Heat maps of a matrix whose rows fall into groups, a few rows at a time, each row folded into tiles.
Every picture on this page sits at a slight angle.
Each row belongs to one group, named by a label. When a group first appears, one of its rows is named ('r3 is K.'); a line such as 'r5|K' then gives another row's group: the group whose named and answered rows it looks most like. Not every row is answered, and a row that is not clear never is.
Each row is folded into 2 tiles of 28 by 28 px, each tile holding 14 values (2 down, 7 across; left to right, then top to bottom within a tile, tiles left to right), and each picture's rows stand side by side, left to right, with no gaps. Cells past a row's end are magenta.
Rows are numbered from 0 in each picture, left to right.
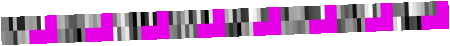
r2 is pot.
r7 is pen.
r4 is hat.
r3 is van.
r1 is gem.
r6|gem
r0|hat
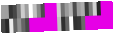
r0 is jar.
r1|pot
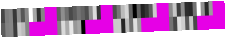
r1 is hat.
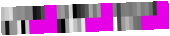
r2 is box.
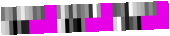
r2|pen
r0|pen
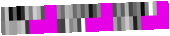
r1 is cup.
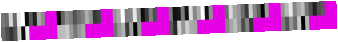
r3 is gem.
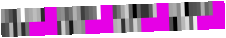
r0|jar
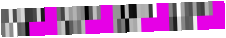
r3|cup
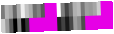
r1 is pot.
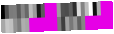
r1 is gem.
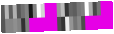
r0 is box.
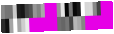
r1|hat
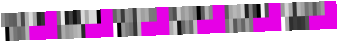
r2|box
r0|box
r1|hat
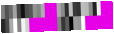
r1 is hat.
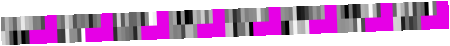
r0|pen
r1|cup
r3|hat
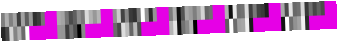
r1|gem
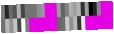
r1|cup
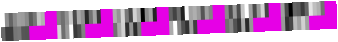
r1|pot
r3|pen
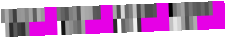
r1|box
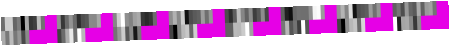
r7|box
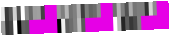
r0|pot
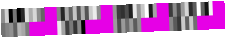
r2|gem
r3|van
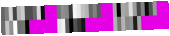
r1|pen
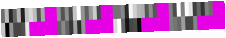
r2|pen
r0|box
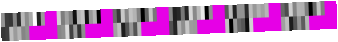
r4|box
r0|gem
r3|gem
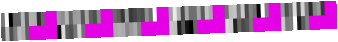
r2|hat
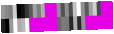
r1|jar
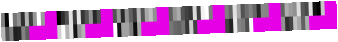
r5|van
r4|cup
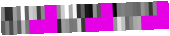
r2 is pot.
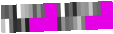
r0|pen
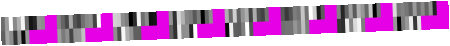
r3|cup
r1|hat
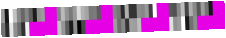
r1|pen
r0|cup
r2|hat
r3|pot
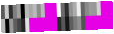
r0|box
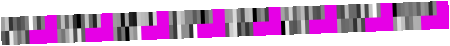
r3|cup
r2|hat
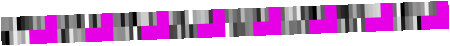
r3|jar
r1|van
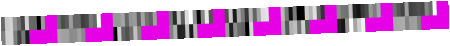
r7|hat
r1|hat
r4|box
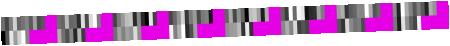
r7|cup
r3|pot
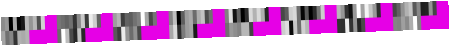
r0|hat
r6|jar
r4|hat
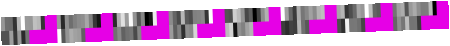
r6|jar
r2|van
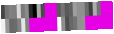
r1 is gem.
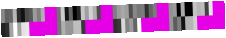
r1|hat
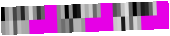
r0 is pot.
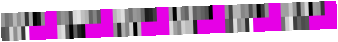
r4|cup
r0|cup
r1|pen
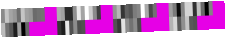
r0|pen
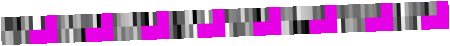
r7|cup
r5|pen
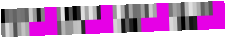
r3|pen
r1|hat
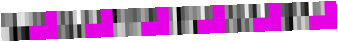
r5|van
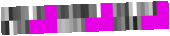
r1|hat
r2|jar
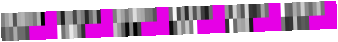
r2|pen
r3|cup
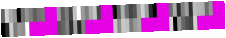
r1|jar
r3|box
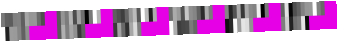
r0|box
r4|gem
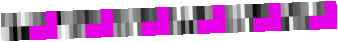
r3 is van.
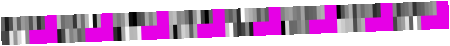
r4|pen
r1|gem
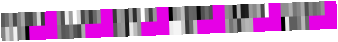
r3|pot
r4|hat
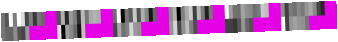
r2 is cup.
